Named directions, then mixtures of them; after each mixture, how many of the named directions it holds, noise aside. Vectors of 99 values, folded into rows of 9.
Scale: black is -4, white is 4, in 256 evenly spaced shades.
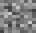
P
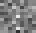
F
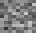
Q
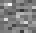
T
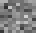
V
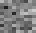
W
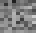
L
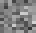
two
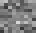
one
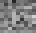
one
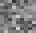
three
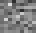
two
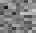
one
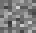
two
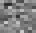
three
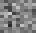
one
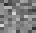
three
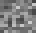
three
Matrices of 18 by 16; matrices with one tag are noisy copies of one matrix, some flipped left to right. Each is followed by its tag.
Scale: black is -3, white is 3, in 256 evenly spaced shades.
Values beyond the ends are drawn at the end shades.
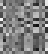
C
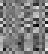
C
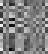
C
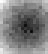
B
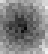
B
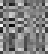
C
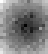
B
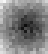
B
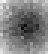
B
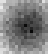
B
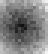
B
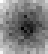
B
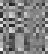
C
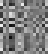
C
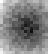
B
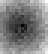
B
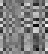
C
